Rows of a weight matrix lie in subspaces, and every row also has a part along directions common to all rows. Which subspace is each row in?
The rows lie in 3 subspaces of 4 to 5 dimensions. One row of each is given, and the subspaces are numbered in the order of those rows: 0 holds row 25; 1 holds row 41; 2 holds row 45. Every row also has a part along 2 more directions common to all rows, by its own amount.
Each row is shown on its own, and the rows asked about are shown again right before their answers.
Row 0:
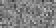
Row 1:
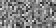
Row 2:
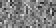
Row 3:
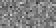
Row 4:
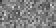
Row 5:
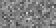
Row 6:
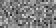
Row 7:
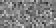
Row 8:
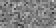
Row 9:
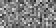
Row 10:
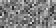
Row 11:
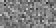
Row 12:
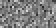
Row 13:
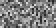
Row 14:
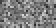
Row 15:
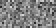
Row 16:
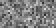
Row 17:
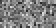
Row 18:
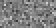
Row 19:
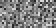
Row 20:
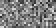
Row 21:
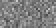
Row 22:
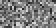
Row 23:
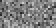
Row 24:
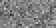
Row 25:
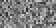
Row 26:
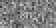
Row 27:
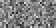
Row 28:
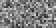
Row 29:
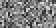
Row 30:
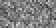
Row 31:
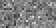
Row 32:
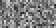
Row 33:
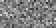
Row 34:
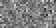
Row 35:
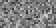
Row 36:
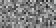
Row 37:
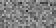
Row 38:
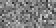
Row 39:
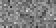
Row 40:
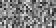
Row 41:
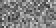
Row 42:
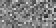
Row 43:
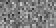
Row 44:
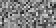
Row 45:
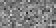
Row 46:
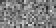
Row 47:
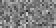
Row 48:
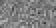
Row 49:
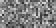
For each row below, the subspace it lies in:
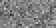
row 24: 2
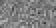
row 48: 0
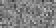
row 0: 2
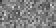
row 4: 1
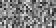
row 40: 2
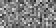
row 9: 1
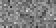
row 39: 1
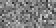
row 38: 0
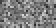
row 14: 1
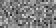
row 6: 0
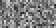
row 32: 2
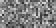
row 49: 0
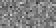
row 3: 2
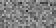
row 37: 0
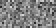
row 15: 2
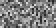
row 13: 2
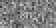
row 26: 0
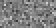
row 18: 0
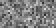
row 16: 2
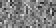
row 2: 2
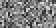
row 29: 1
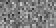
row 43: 0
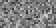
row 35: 2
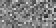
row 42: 0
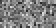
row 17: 1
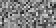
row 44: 1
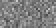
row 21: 2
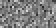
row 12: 1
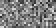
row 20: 1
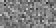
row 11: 0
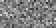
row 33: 0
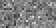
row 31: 1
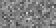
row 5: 2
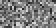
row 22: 1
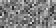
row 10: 1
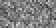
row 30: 1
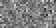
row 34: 2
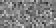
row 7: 0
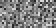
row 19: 2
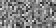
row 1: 1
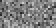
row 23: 2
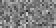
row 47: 2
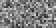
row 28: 1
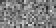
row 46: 1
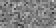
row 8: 0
